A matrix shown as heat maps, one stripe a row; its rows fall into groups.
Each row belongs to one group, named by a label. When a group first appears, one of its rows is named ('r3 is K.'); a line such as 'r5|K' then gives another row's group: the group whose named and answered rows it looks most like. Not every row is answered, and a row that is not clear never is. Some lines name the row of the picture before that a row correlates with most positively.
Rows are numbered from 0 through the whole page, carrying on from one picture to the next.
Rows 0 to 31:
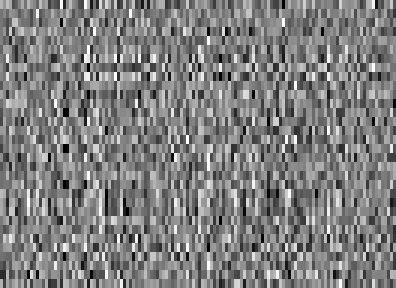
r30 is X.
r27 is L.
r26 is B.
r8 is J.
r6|J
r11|B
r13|J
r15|L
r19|J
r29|B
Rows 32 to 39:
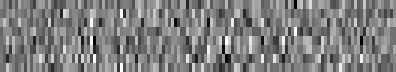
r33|J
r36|B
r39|J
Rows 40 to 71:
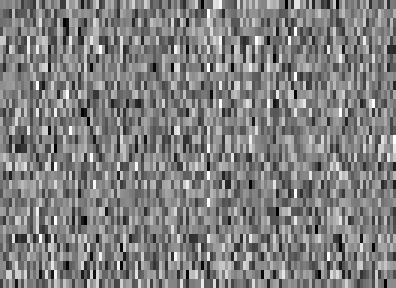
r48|L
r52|B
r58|B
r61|L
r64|B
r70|B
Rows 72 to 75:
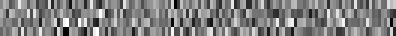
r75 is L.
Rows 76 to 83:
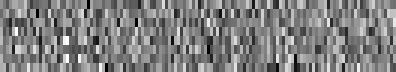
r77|X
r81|B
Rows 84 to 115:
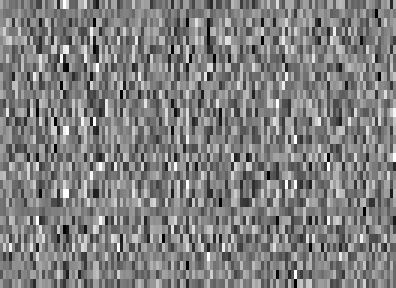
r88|B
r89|L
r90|J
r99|L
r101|X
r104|L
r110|J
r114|L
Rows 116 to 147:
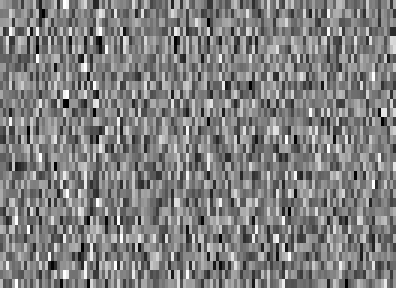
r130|X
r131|X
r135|L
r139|X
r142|J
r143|B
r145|J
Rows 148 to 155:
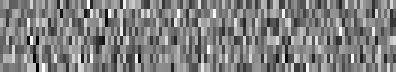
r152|X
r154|B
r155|X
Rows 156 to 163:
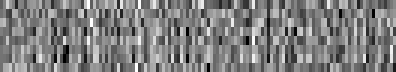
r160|J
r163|B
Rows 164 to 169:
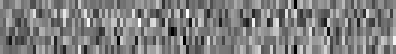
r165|L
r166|J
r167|X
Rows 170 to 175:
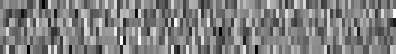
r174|J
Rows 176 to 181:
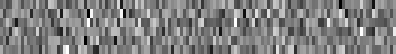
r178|J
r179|J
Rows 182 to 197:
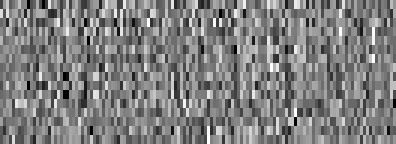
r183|J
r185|J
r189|X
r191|X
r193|B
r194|L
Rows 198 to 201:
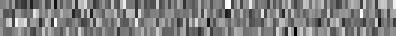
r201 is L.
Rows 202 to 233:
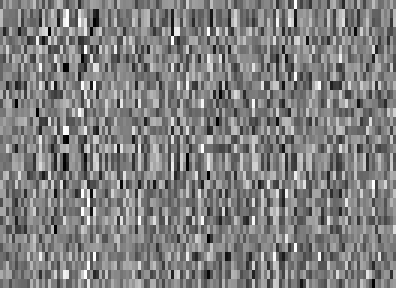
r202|L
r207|J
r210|L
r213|J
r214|X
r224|J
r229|L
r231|J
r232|L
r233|J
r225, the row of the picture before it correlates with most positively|199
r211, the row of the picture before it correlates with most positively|199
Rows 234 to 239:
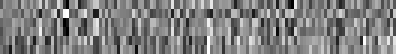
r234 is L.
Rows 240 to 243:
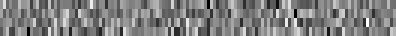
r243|X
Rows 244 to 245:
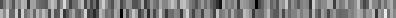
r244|X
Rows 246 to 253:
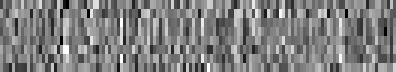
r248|J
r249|J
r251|L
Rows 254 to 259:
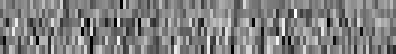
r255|L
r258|X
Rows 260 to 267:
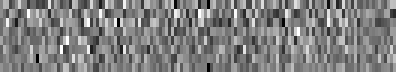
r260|X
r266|X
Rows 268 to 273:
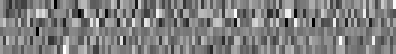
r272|J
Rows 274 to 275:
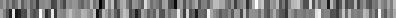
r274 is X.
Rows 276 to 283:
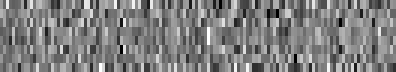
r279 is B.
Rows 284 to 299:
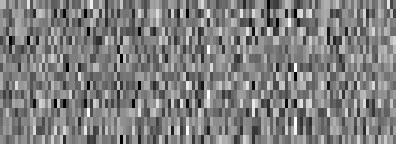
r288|X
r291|L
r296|J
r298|L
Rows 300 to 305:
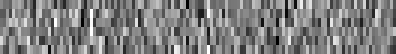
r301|B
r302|B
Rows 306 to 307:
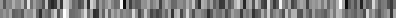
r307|L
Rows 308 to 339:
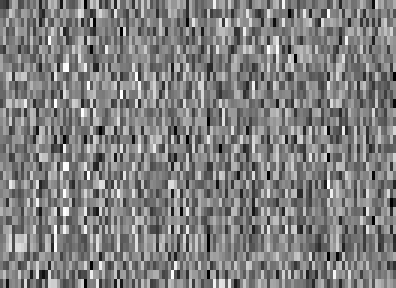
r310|B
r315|L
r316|B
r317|J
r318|J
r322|X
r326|L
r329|L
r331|L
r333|L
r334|B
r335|B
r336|X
